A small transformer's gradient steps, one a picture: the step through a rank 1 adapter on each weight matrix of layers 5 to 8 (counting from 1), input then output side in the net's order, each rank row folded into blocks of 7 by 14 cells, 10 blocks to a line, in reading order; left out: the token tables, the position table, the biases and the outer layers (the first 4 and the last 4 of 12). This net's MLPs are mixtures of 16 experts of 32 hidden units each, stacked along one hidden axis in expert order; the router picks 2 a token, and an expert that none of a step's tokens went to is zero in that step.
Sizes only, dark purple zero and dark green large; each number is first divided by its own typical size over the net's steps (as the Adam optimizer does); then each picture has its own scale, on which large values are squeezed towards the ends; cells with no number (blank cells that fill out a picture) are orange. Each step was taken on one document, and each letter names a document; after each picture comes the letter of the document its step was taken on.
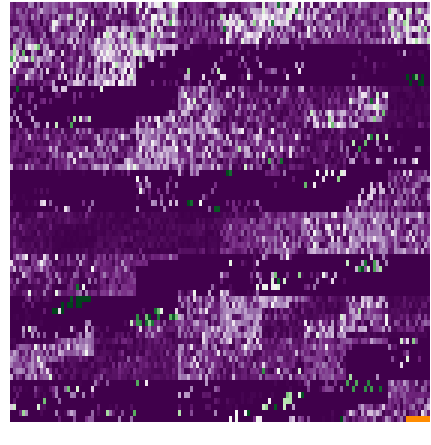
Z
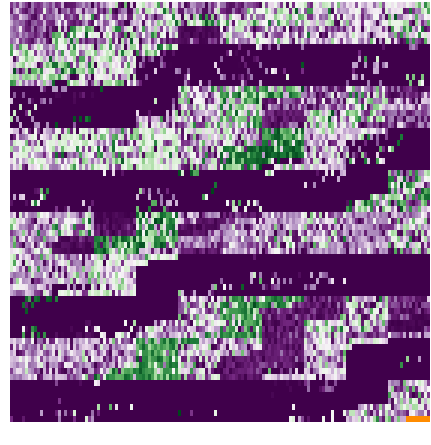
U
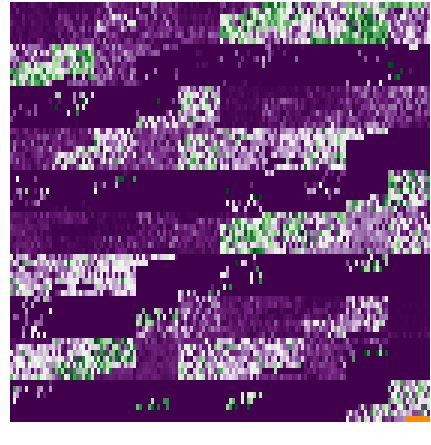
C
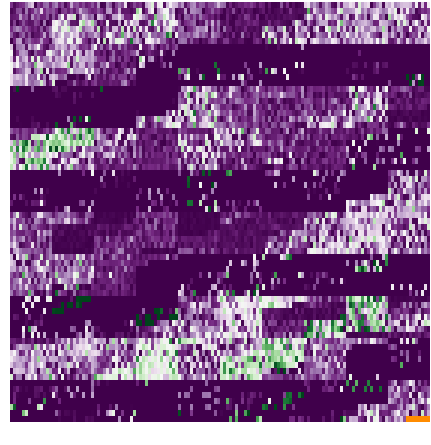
Z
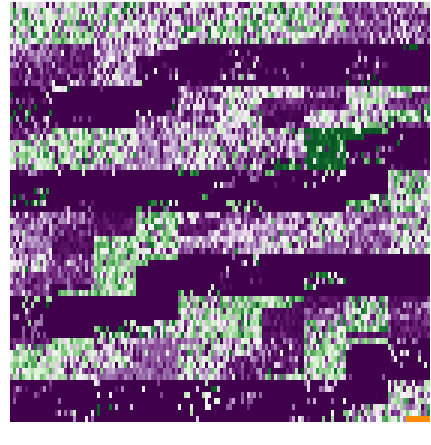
U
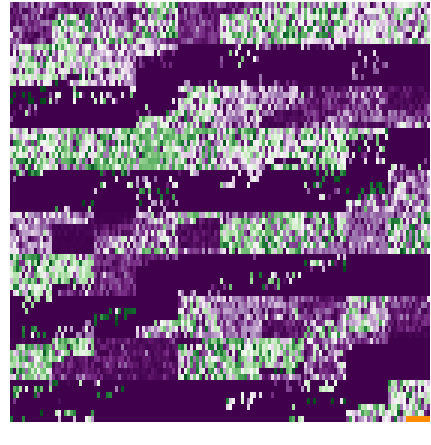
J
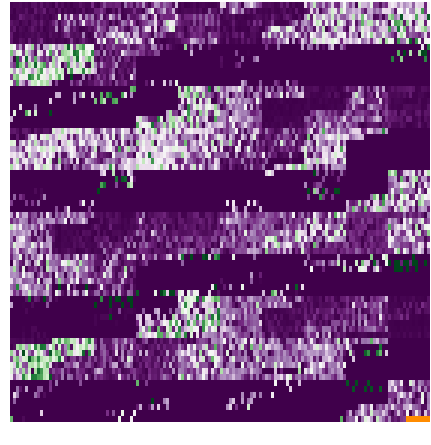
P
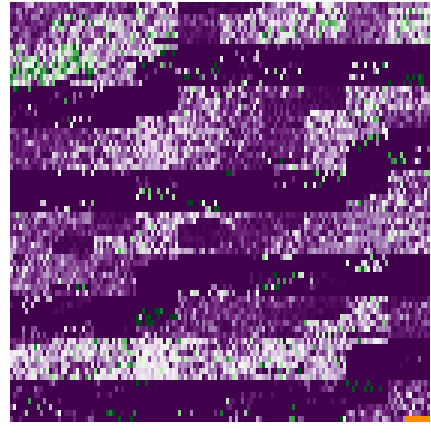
Z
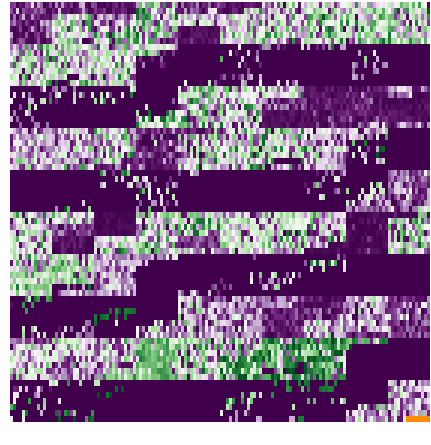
J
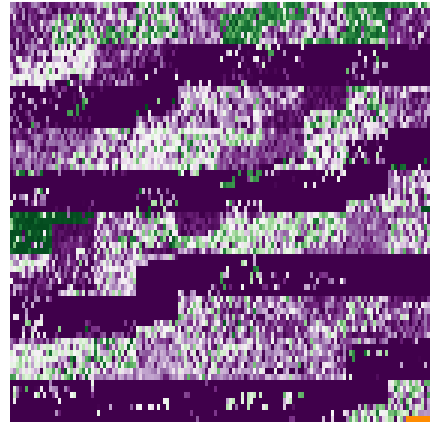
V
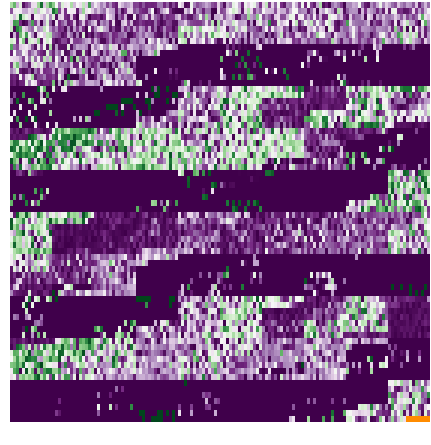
U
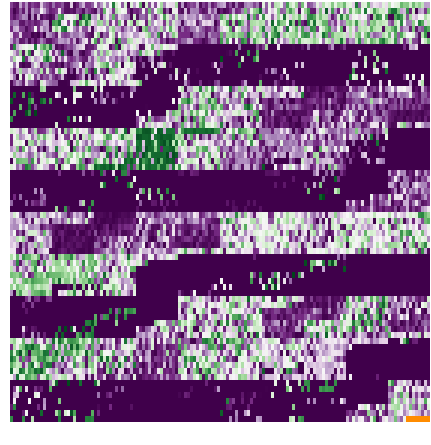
J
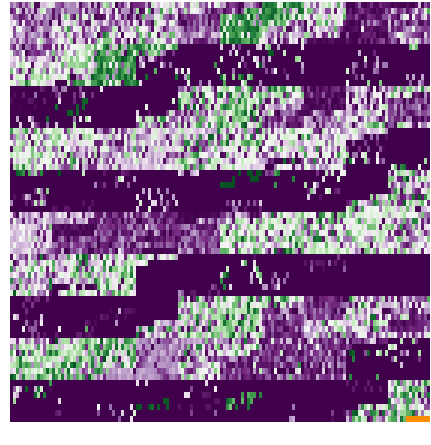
V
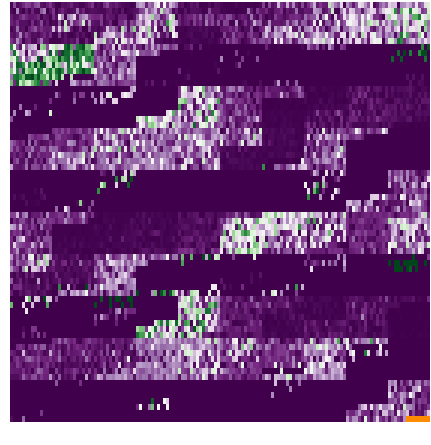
P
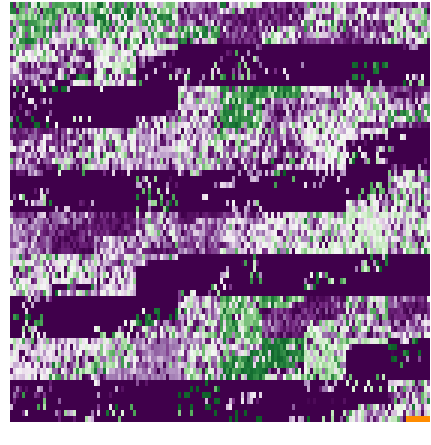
U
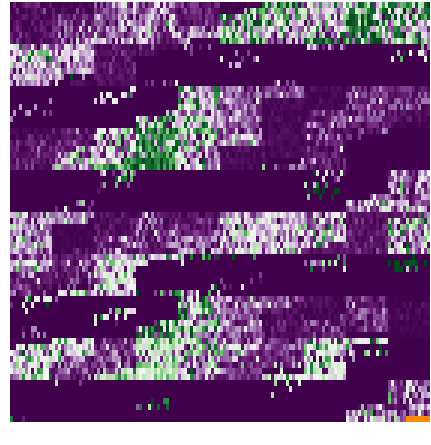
P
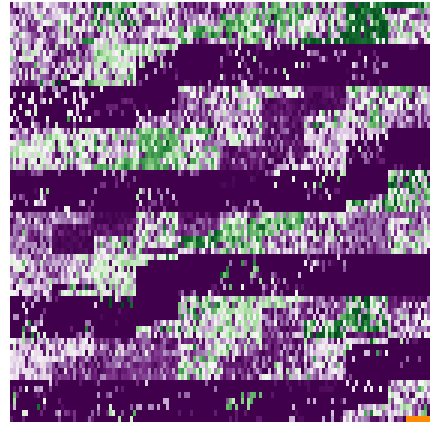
V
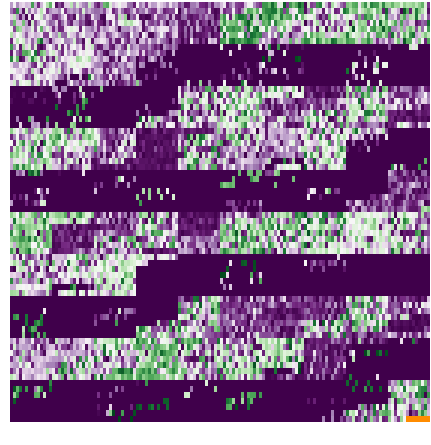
V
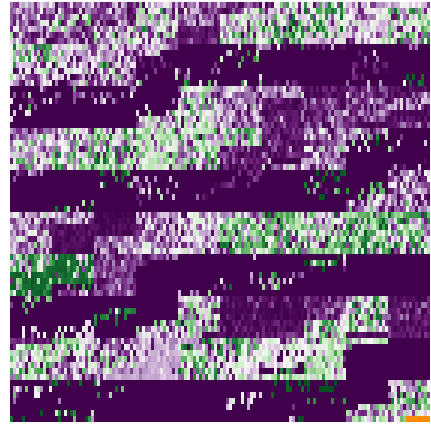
J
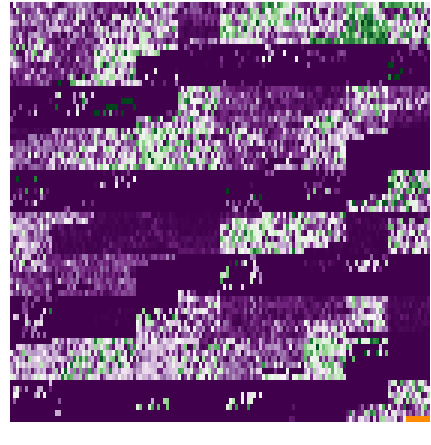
C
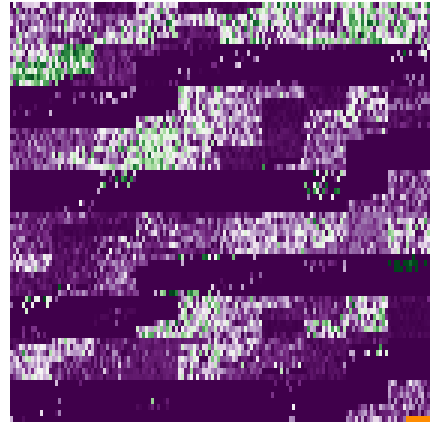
P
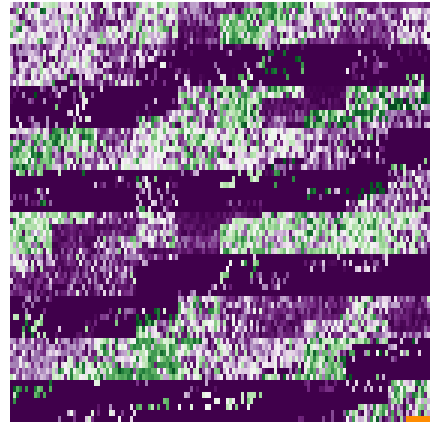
V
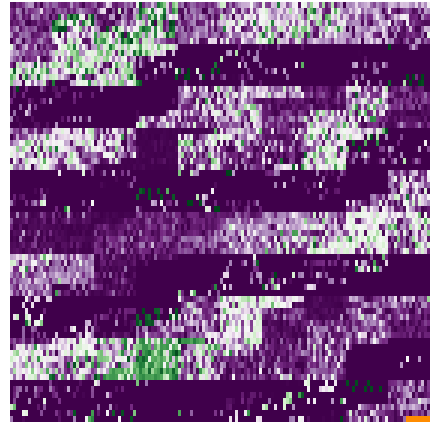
Z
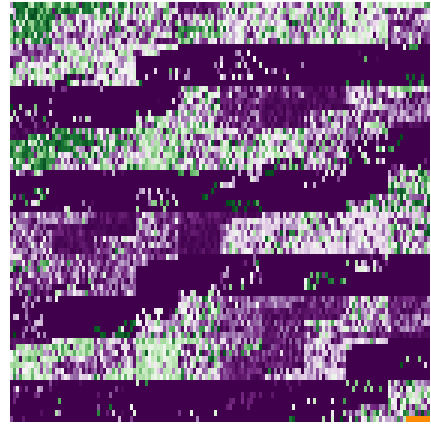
U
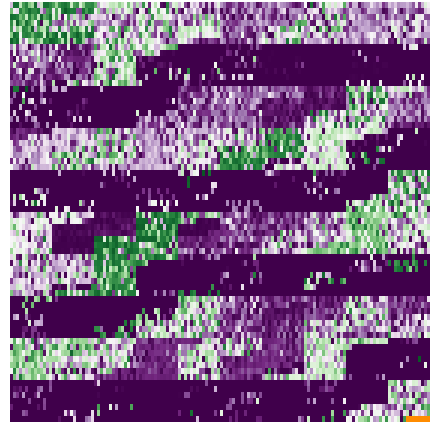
U
